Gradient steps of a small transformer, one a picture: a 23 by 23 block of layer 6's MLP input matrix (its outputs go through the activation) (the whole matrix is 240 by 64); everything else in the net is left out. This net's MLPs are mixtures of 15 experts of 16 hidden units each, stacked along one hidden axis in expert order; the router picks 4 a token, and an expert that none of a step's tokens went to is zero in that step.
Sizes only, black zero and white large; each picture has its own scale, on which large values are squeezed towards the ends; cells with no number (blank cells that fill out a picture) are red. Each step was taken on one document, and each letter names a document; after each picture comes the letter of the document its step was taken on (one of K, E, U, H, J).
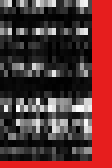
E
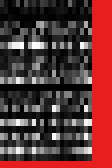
E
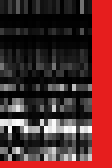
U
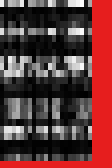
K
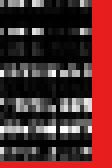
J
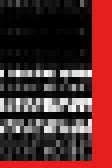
U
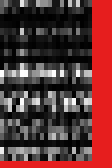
J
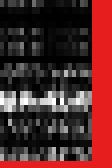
J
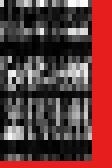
K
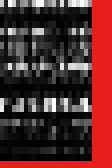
E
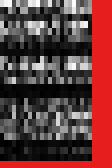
K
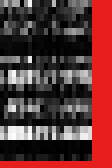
K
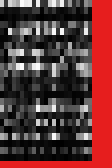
E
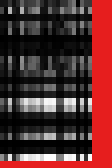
U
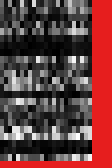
K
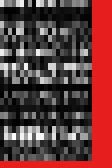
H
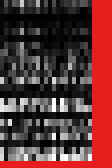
J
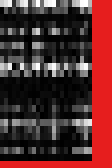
E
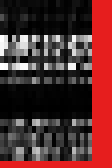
H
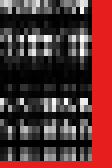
U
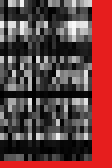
K
